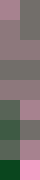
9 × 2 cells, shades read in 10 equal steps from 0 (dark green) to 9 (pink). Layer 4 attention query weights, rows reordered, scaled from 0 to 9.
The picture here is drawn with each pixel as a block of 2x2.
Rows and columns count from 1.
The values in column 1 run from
0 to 6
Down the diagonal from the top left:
6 4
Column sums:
33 47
